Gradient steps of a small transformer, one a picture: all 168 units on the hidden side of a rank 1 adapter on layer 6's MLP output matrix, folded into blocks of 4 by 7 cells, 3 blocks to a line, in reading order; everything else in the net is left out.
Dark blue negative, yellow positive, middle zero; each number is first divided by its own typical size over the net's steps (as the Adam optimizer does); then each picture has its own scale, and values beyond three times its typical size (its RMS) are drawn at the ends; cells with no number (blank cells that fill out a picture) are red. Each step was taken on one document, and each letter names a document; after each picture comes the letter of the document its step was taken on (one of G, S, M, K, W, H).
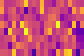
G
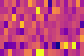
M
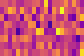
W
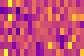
W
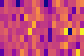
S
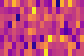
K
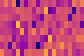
S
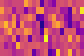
G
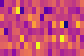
S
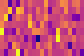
W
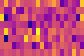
W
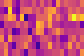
W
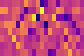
G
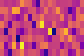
K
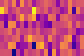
S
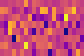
G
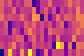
M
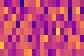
G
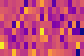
G
